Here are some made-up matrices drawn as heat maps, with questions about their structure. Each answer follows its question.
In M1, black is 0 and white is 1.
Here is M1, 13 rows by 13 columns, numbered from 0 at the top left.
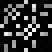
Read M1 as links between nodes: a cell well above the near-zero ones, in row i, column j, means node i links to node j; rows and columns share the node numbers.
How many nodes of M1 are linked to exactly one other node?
2
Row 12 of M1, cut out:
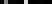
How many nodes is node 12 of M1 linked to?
2
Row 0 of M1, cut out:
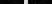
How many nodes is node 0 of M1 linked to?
1
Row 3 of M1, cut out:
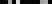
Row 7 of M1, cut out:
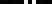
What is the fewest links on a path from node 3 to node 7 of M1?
3
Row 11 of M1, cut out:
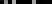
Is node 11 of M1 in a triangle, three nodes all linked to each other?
yes
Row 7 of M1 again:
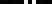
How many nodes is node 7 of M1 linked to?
2
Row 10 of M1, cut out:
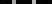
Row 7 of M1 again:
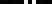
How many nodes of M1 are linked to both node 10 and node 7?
1
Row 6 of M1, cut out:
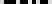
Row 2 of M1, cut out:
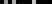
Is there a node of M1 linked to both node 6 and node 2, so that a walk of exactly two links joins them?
no
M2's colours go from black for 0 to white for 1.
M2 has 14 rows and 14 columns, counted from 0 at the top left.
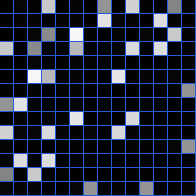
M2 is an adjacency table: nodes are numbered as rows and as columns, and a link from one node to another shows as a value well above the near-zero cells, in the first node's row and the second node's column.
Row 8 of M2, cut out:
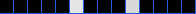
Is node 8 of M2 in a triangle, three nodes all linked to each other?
no
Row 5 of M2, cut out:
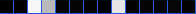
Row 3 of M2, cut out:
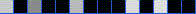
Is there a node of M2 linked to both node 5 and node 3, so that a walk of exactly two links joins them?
yes
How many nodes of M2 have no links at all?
1
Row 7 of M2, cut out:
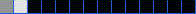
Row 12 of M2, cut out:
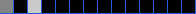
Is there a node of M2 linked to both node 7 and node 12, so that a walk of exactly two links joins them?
yes
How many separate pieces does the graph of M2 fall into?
3
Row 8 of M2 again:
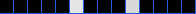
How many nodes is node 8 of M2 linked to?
2
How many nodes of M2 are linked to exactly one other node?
2
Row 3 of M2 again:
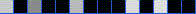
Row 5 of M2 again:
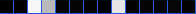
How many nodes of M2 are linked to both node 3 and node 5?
1
